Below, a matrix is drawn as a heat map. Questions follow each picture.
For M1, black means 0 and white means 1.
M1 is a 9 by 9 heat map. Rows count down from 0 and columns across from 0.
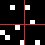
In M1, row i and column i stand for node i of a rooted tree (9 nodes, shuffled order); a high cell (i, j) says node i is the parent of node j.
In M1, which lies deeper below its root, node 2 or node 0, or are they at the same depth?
the same depth
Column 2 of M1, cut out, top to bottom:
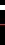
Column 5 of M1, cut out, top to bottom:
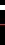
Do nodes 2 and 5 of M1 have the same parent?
yes
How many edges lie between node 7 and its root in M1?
1
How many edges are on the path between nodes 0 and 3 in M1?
7
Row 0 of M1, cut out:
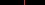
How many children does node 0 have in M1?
0
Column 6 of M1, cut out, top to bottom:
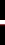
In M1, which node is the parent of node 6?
4
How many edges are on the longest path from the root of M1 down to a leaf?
4
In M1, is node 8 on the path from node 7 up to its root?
yes
